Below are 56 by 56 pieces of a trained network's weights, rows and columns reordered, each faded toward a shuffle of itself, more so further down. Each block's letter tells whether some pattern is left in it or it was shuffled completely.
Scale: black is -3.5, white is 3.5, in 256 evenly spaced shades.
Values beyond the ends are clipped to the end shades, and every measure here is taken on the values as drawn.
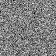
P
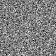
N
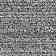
N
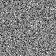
P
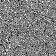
P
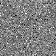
N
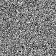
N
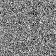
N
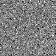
N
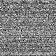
N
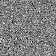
P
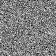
P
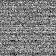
N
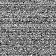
N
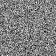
P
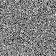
P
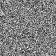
P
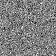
P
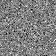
P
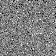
N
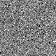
N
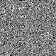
N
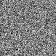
P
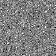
N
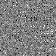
N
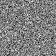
P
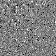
N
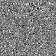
N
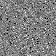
N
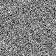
P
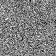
P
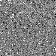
N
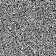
P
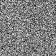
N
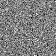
N
